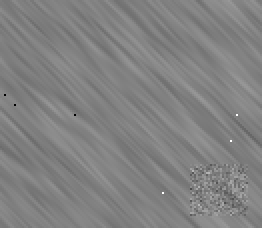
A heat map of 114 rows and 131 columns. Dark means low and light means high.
The grain runs diagonally down to the right. The bottom right is the roughest part. In the bottom right lies a patch that is rougher than the rest. Six lone cells stand out: three far higher and three far lower than their neighbours. The distribution is heavy-tailed on both sides.
